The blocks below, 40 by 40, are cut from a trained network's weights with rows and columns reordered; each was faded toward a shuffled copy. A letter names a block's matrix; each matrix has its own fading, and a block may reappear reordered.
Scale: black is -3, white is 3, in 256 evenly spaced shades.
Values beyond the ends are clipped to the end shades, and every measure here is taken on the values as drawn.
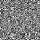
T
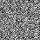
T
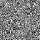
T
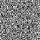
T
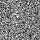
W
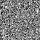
W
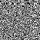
T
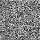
W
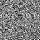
T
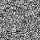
T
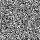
W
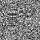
T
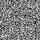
W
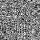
W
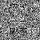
T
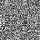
T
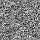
T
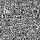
T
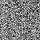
W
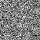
T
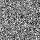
W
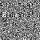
T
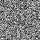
W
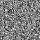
T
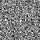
T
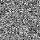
T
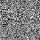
T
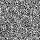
W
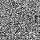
W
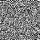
T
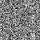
W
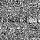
T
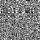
T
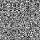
T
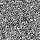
W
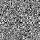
T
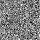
W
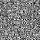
T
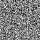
W
